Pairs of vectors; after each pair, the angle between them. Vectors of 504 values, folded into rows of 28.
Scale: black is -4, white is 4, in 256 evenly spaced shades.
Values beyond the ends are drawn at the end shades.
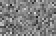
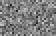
nearly parallel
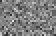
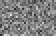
partly opposed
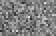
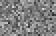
partly opposed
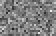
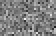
orthogonal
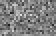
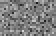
partly aligned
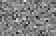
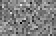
partly aligned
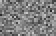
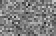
nearly opposite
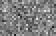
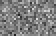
nearly parallel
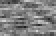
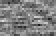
nearly parallel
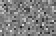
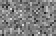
partly aligned
